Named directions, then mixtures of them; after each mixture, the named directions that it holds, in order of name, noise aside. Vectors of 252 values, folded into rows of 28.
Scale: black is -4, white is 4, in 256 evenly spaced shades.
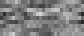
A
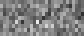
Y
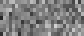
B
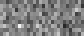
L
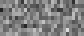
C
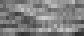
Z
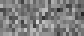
C, Y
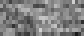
L, Z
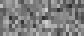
B, C, Y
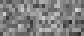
L, Z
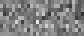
Y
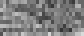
B, L, Z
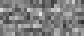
A, C, L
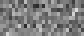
C, L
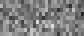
C, Y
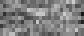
A, Y, Z
